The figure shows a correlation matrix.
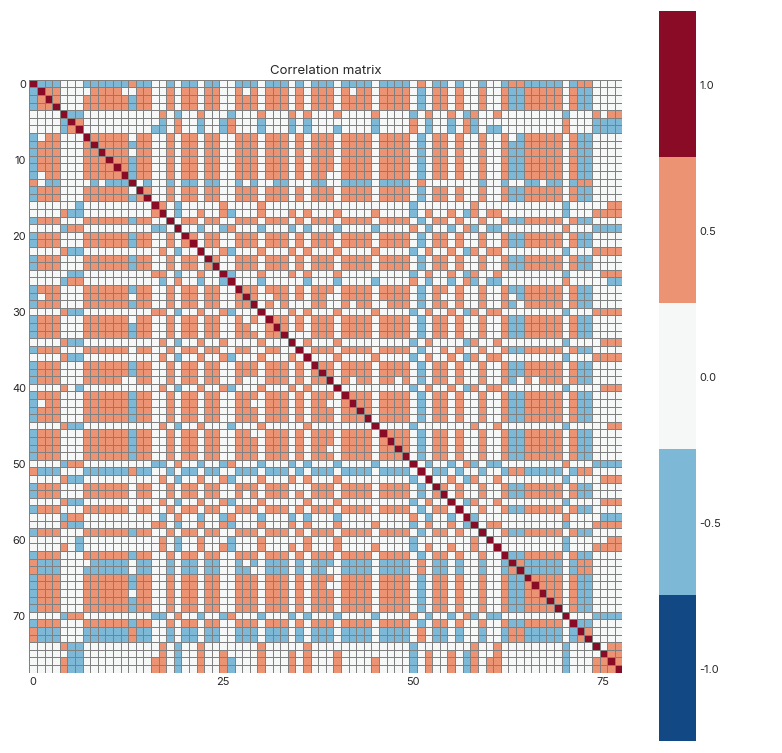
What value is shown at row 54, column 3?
0.5
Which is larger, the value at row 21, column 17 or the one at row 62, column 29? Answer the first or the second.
the second
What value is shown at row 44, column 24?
0.5
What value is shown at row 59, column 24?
0.5
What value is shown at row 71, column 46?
0.5
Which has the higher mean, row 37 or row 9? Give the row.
9
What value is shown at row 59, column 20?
0.5
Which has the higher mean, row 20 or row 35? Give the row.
20
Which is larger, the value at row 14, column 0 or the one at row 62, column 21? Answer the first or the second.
the second
